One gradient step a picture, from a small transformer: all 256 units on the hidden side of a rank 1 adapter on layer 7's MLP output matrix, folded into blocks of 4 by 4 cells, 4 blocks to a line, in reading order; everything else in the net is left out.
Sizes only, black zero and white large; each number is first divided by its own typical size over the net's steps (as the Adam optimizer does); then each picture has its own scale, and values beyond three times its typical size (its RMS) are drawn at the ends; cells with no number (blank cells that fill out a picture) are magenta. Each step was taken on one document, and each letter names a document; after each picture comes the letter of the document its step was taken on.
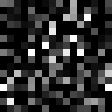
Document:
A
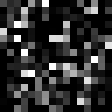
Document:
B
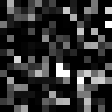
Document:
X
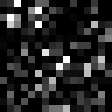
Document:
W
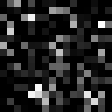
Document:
W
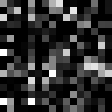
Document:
A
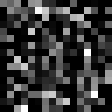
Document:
X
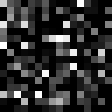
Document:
B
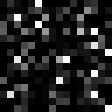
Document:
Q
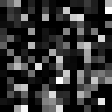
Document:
X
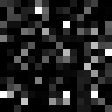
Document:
Q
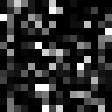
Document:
W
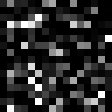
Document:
W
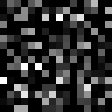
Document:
B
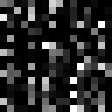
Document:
A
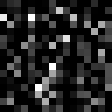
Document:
W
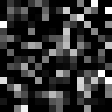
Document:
B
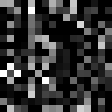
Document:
A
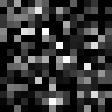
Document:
X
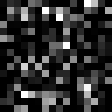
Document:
X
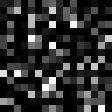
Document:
W
